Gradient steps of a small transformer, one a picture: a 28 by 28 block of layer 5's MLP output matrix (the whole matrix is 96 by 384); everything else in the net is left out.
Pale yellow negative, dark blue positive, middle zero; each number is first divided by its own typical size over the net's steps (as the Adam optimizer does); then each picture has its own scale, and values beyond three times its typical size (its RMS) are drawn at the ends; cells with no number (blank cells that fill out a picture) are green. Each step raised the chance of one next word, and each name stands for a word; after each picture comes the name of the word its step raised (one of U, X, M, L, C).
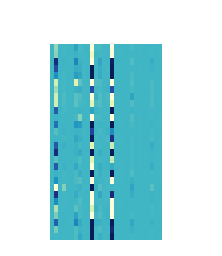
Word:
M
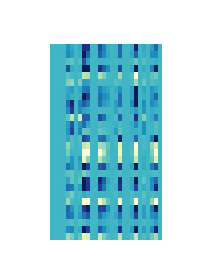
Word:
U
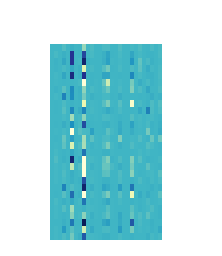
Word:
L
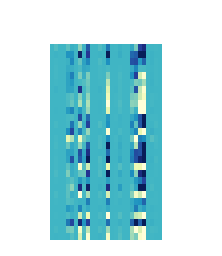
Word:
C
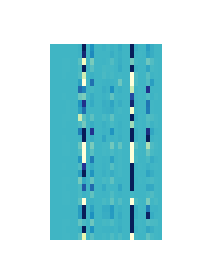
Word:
U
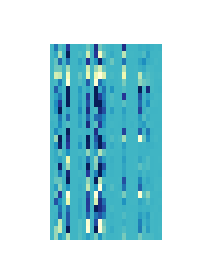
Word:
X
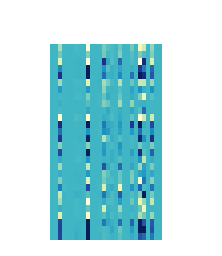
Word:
M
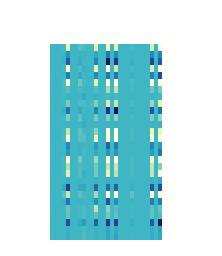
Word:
L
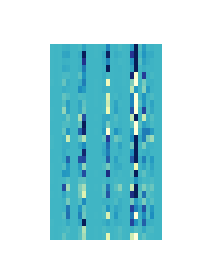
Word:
C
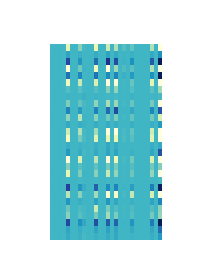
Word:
L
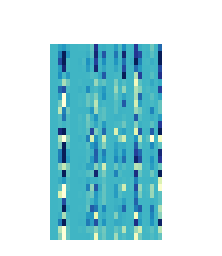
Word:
C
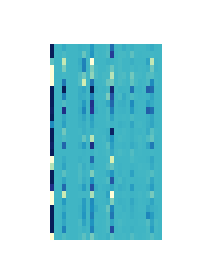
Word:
X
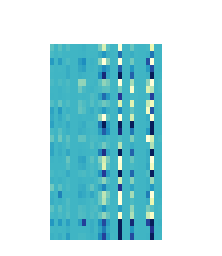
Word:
M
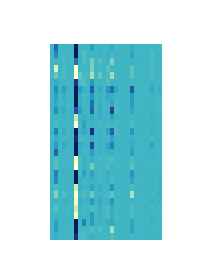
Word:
X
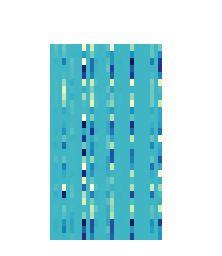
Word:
M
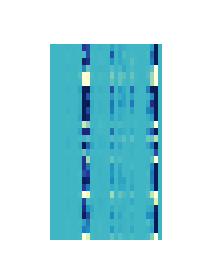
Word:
X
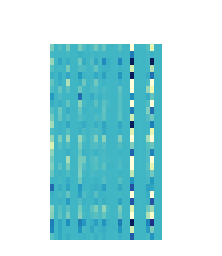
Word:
L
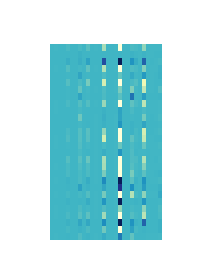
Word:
L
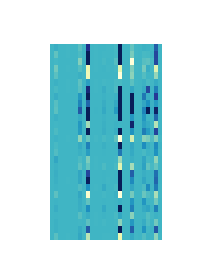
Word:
X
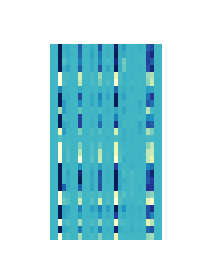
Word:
U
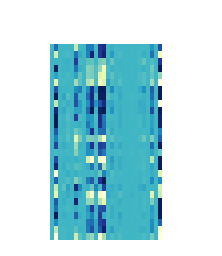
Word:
X
